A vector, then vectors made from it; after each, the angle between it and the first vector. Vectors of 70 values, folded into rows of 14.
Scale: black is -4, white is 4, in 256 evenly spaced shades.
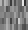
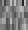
nearly opposite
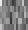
partly aligned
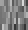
partly aligned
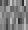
nearly opposite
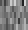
nearly opposite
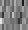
partly opposed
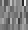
nearly opposite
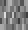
partly opposed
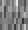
orthogonal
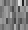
partly opposed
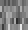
orthogonal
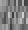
partly aligned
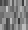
nearly opposite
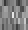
orthogonal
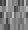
partly opposed
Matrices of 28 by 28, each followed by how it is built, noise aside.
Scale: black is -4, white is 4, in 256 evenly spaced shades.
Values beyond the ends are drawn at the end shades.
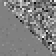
upper triangular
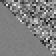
upper triangular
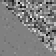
upper triangular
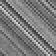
Toeplitz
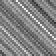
Toeplitz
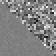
upper triangular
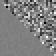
upper triangular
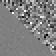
upper triangular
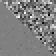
upper triangular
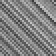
Toeplitz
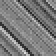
Toeplitz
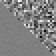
upper triangular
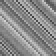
Toeplitz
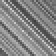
Toeplitz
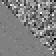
upper triangular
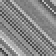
Toeplitz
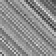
Toeplitz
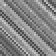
Toeplitz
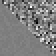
upper triangular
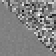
upper triangular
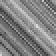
Toeplitz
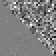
upper triangular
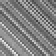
Toeplitz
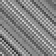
Toeplitz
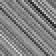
Toeplitz
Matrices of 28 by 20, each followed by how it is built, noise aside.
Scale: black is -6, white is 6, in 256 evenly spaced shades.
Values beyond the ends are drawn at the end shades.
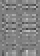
low rank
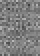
low rank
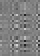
low rank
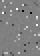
sparse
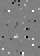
sparse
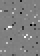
sparse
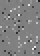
sparse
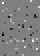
sparse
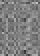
low rank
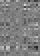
low rank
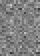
low rank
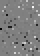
sparse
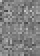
low rank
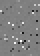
sparse
